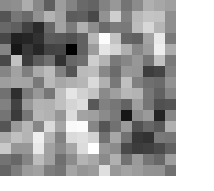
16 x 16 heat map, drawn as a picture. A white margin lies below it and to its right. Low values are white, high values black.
Stripes: none. Odd rows or columns: none. Histogram: bell-shaped.
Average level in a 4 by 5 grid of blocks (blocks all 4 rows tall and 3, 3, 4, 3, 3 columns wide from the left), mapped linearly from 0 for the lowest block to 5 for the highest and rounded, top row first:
5 4 3 2 0 | 4 4 2 2 3 | 4 1 0 3 4 | 2 1 0 3 4
